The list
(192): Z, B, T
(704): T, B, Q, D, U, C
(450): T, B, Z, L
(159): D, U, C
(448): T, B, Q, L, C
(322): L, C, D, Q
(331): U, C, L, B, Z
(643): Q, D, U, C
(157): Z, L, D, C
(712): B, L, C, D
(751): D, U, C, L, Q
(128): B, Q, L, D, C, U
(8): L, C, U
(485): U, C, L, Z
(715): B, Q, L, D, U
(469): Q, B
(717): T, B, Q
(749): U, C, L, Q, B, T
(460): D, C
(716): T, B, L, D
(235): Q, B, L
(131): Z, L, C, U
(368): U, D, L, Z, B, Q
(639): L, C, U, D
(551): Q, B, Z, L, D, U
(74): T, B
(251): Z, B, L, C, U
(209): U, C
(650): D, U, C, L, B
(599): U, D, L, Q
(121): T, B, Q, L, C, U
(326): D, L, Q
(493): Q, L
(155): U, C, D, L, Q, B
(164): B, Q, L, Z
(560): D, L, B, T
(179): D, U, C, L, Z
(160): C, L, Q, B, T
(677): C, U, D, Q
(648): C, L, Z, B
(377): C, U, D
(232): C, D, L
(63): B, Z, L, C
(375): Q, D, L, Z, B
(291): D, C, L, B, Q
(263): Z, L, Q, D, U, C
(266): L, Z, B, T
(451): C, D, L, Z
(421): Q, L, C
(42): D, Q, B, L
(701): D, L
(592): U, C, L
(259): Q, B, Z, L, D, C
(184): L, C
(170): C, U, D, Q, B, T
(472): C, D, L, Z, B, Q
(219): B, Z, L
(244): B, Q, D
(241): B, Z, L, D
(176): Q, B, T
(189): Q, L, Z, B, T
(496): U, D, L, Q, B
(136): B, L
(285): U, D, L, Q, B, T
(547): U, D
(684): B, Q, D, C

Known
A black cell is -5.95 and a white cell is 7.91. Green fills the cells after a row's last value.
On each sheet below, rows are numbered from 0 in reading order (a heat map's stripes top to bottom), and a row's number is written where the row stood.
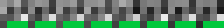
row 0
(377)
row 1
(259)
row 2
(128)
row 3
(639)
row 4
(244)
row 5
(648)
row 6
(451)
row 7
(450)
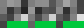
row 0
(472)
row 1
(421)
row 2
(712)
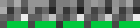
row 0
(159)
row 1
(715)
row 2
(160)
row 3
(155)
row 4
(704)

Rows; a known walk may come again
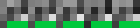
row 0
(291)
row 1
(448)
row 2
(684)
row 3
(450)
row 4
(551)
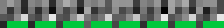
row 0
(716)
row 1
(189)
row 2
(244)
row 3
(592)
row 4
(715)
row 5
(176)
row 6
(547)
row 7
(157)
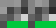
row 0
(128)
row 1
(155)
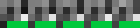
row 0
(266)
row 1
(160)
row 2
(219)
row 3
(331)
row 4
(712)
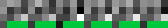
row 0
(322)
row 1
(701)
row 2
(192)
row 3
(704)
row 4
(377)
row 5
(285)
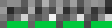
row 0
(421)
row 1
(209)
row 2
(131)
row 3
(472)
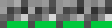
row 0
(677)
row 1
(639)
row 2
(599)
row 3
(263)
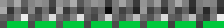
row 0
(159)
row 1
(650)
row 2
(643)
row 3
(469)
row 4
(235)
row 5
(121)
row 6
(42)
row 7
(648)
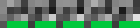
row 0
(493)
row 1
(164)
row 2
(368)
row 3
(326)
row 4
(451)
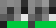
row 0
(560)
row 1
(749)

